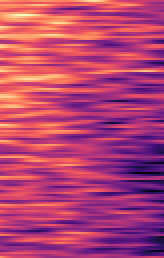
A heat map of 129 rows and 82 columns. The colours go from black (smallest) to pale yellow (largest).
Grain: streaks across. Slope: up to the top left. Ninth with the highest average: top left. Ninth with the lowest average: bottom right. Mirror symmetry: none. Histogram: bell-shaped.
